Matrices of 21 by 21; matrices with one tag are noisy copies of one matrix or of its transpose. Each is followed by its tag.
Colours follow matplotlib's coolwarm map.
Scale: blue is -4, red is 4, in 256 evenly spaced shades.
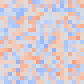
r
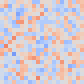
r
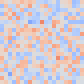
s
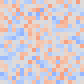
s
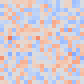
s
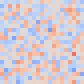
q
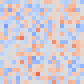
q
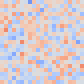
s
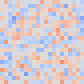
r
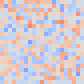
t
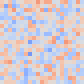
t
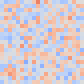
q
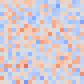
s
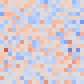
s
